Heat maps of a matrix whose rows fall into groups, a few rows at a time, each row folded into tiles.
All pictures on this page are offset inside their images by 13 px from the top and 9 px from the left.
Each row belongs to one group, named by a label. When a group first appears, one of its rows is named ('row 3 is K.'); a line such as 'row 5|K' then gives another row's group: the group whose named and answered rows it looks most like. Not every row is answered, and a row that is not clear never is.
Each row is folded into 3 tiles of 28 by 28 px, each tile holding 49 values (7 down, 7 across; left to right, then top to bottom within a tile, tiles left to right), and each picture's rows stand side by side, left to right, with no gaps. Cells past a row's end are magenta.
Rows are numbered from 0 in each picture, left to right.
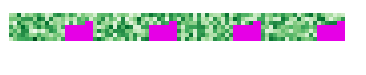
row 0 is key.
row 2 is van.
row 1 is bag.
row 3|van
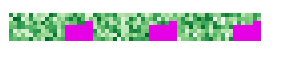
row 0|van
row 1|van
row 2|key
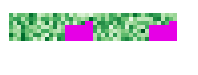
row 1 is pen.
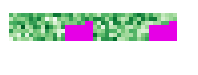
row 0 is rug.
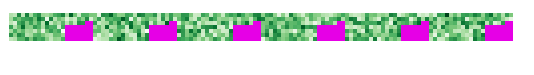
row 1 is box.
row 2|bag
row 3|key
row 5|box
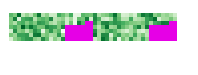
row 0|key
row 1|van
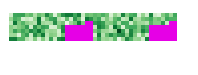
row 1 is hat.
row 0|bag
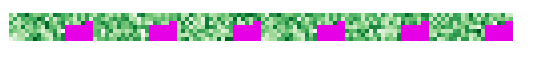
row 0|box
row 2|bag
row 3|box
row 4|bag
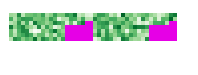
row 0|pen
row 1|key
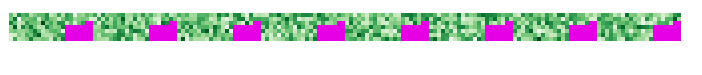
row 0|box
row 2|rug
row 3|box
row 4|bag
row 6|box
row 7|key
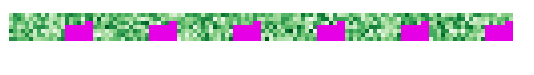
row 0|bag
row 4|bag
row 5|key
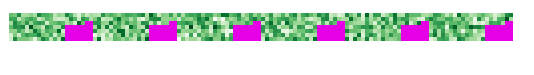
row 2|rug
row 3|pen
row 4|van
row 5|key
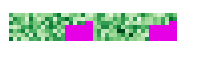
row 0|van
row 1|key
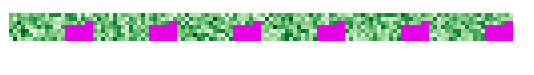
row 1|van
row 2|hat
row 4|box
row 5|box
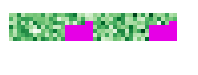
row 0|pen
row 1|hat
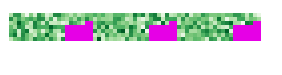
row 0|key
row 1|rug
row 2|pen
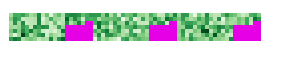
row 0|bag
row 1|rug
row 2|key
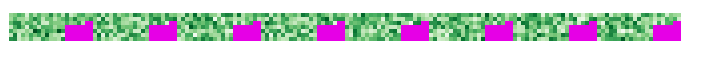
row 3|rug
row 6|van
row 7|key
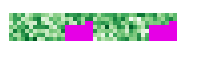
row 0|bag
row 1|rug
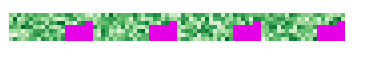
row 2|bag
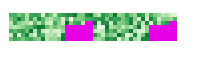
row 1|van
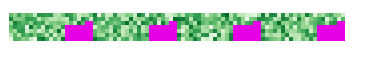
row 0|pen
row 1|van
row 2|van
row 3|van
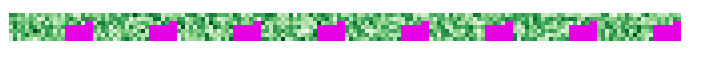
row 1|pen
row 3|bag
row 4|pen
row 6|van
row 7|key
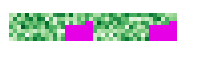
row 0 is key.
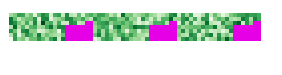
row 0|box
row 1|key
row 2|bag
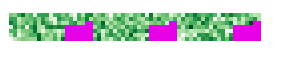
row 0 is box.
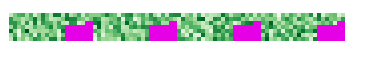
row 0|box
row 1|box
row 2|van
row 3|hat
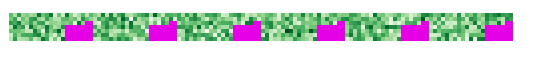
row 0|hat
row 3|hat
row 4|key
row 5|bag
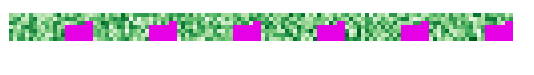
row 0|van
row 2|rug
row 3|hat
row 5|rug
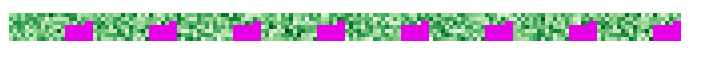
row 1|hat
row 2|van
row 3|hat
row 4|rug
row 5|pen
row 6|hat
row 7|hat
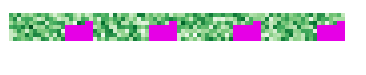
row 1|rug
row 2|pen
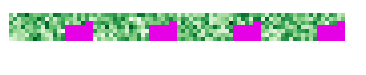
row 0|box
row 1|rug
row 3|hat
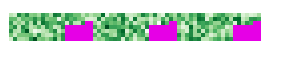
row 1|key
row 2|van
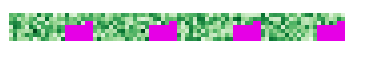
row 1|pen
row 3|van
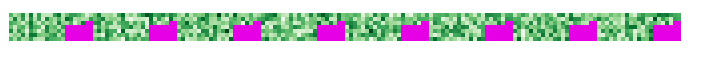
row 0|van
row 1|bag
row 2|hat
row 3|bag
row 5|bag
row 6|box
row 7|bag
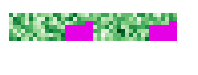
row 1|box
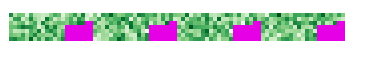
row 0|van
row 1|box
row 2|key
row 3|box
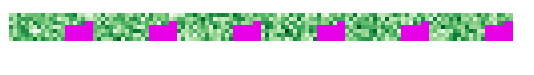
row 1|hat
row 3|hat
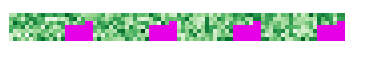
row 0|pen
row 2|bag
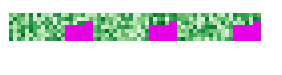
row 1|bag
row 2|bag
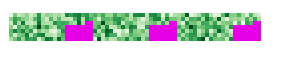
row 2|key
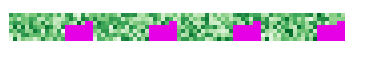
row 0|rug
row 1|pen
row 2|bag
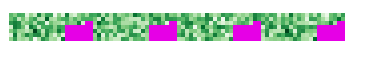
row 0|hat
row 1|rug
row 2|key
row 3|hat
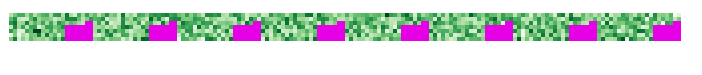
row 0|box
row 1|bag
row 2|pen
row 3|box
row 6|box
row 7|hat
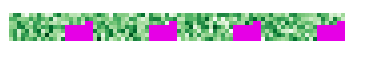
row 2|rug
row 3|pen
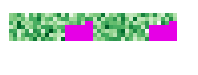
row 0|hat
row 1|key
